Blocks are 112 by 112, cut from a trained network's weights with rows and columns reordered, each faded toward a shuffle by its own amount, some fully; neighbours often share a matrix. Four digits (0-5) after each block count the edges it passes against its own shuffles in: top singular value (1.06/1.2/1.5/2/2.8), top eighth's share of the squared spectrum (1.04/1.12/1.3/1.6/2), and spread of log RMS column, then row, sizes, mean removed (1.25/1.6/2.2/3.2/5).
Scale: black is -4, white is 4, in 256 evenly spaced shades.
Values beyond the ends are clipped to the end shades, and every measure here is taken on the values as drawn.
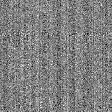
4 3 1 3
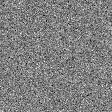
0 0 0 0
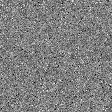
0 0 0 0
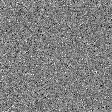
0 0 0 0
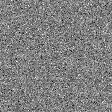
0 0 0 0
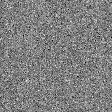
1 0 0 0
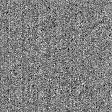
2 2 0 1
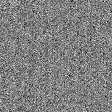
1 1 0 0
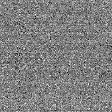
3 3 2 0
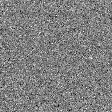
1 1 0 0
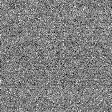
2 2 1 0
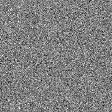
2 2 1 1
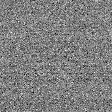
2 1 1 0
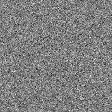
2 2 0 0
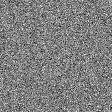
1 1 0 0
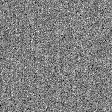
1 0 0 0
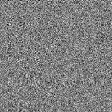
4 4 2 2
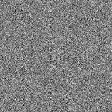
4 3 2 1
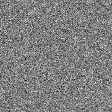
2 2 1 1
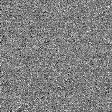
2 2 1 0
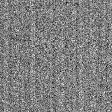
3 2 1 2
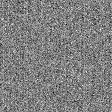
2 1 0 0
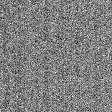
2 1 0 0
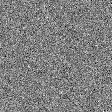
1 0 0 0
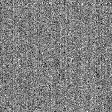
3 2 1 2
